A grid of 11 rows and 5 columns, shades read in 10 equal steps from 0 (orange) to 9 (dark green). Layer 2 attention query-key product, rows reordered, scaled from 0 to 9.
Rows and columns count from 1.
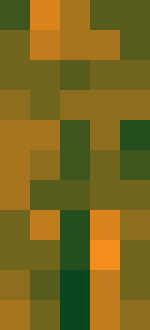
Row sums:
23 19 26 21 25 26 25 20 23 26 23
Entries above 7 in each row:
0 0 0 0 1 0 0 1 1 1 1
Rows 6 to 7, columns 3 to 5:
7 5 7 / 6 5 5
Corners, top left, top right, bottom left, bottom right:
7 6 3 4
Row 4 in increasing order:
4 4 4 4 5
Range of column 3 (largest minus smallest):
6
